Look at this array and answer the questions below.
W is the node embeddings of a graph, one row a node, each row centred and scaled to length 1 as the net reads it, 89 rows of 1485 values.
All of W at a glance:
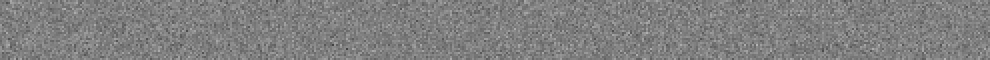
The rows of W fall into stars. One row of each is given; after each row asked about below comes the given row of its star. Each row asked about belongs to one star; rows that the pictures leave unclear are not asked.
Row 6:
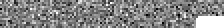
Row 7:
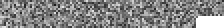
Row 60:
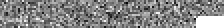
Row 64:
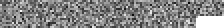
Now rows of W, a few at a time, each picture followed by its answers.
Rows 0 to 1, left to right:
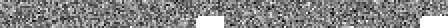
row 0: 64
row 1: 60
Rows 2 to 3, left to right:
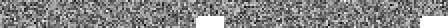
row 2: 60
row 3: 7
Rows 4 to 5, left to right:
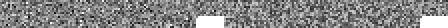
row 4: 60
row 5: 7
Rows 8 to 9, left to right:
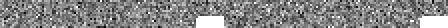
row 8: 64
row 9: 64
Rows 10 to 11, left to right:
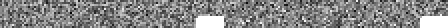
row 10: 6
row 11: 60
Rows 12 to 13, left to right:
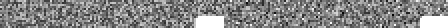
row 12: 6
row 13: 60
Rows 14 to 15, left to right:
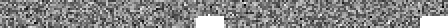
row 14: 6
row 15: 7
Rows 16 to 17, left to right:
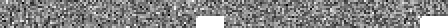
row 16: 60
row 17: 60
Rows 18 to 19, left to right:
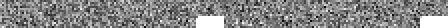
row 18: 7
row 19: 60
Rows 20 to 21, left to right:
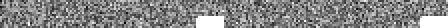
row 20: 7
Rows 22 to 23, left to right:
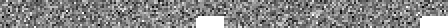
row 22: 60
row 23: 7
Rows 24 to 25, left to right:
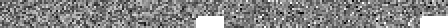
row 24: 60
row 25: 64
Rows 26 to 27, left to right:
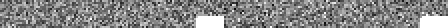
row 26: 6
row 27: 6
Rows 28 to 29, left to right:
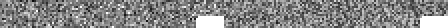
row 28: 7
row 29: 64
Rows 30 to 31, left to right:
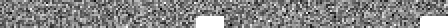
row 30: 6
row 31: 60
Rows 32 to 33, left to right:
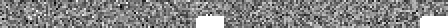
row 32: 7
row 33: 60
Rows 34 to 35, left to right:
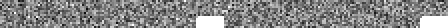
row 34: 7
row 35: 60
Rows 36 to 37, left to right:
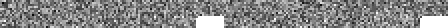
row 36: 64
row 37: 64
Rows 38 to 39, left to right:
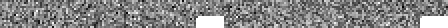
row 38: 7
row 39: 64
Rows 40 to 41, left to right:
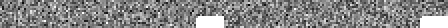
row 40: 60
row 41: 64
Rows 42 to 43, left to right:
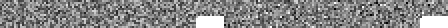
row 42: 7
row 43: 6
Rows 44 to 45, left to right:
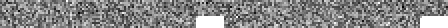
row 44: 64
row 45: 64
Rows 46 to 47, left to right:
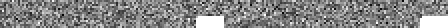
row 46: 64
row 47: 6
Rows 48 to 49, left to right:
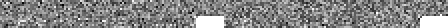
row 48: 60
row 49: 60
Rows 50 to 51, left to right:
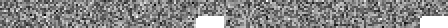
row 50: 6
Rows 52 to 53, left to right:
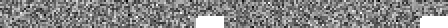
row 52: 6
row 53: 7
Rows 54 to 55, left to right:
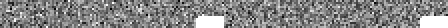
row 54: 6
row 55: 60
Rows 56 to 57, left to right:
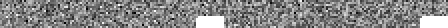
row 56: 7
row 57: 7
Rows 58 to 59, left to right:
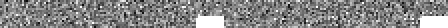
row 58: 7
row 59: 64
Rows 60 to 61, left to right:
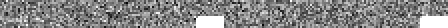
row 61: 6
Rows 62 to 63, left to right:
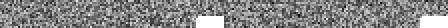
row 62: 7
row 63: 6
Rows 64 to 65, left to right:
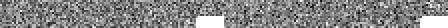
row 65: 7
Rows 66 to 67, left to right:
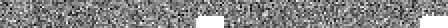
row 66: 6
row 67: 6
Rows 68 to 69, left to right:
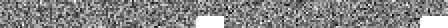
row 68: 6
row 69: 60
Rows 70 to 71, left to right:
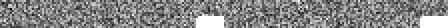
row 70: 6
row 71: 64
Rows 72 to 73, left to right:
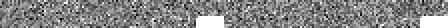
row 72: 64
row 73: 64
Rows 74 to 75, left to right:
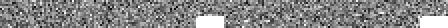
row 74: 6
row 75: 60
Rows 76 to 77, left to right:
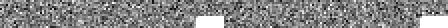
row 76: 6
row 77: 6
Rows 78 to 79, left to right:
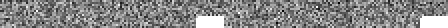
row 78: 7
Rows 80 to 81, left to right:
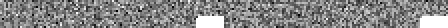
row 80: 7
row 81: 6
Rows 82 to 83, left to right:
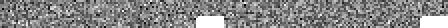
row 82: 60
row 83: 7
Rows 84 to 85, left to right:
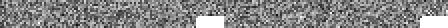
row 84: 60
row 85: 7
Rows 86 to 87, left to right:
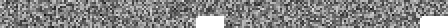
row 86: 6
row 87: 60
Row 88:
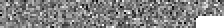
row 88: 7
